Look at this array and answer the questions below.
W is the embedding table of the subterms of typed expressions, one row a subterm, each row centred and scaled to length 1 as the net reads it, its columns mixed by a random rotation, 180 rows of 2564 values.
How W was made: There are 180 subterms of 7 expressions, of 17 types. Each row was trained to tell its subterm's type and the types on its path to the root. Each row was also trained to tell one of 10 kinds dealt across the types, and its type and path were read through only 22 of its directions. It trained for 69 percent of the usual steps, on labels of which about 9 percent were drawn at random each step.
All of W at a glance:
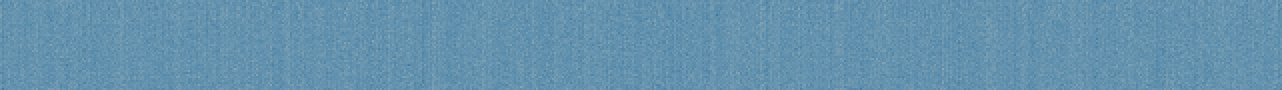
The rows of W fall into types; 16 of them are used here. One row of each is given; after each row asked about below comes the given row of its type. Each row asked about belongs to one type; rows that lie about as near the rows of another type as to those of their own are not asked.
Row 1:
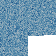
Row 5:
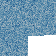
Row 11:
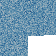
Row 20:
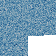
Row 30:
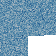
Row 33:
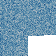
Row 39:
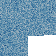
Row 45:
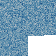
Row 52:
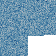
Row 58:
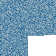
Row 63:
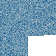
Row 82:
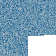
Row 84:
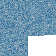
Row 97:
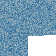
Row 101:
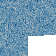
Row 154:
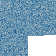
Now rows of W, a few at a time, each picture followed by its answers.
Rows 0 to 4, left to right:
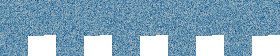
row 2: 33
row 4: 154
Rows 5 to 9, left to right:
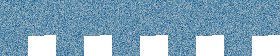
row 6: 84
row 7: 45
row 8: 45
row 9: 30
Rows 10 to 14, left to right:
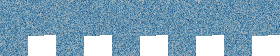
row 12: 63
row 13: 63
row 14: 30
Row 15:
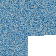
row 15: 1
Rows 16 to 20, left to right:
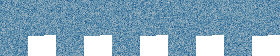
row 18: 101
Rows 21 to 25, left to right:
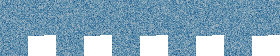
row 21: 39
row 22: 82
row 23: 1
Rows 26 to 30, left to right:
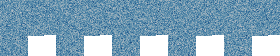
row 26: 39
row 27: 33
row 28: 20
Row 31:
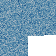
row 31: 30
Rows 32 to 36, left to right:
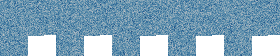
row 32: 52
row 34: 63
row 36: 39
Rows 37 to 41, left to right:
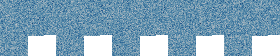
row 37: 11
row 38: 20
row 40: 45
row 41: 11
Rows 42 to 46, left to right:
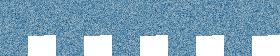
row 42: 45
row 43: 33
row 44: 154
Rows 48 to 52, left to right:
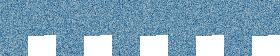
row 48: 5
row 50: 58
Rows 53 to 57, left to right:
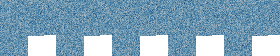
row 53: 63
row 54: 1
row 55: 30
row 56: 45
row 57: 84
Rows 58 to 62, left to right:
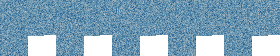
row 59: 11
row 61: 97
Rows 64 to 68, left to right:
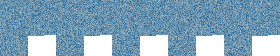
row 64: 1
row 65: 52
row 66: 58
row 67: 63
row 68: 5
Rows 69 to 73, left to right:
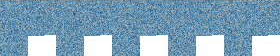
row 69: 154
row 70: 45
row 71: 30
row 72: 5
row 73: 97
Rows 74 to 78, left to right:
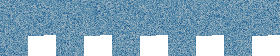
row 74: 33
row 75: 63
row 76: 33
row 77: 82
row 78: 63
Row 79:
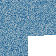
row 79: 84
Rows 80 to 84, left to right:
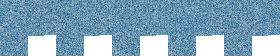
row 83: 82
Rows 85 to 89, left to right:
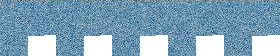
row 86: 154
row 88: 63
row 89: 97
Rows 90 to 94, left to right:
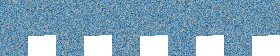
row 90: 63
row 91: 82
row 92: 84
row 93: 82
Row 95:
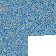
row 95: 5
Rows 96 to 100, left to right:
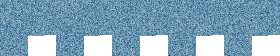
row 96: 39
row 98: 1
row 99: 30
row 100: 11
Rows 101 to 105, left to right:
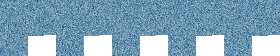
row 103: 30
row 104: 5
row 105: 1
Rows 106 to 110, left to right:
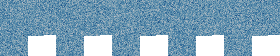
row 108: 52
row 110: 30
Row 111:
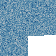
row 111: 39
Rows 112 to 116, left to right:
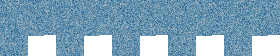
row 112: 154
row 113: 82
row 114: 1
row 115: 11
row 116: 63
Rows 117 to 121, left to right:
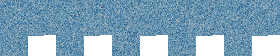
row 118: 45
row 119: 84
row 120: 154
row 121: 11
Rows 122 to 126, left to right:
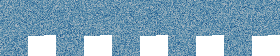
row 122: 84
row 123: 154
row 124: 30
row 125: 30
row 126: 52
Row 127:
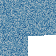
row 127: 82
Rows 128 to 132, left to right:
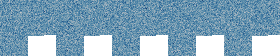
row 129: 33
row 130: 20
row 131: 20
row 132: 5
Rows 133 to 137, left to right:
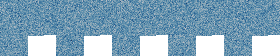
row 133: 1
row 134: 52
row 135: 63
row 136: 11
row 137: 11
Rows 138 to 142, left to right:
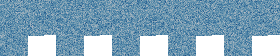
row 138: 52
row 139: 33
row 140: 33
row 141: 52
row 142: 33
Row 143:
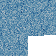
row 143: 11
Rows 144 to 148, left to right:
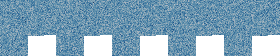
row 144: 45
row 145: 58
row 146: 39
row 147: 154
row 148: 11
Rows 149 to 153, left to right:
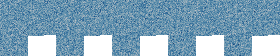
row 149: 84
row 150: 11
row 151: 97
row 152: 52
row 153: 52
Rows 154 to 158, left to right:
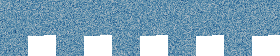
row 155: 52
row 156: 82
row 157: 5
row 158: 20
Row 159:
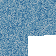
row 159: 45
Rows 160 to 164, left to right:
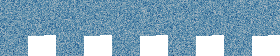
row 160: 33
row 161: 154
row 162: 45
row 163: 11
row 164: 97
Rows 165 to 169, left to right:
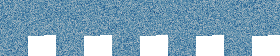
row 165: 84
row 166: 20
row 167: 84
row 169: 33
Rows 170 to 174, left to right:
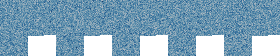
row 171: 52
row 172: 52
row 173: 58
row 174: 154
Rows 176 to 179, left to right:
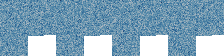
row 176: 101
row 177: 63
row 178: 101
